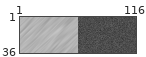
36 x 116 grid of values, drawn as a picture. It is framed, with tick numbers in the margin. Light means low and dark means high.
It is made of 1 by 2 panels. Panel 1,1: low, slanting up to the right, faint in contrast. Panel 1,2: high, fine-grained, faint in contrast.
